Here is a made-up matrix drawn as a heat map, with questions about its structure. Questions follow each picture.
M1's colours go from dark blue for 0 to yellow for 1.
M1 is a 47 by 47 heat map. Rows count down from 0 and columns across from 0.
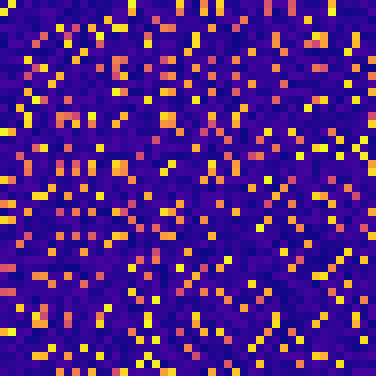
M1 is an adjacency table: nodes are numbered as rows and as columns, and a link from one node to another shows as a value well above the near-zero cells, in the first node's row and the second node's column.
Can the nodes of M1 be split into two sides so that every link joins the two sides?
no
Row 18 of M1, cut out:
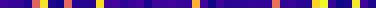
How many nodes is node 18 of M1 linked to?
9
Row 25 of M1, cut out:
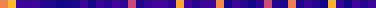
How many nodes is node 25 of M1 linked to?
8
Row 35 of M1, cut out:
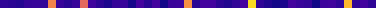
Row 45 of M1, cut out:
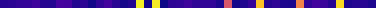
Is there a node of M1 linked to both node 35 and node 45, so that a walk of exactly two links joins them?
no
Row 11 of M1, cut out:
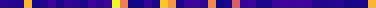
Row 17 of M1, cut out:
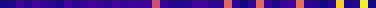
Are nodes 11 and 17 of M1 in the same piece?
yes
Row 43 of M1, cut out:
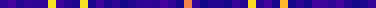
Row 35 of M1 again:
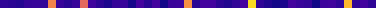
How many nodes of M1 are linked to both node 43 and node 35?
4
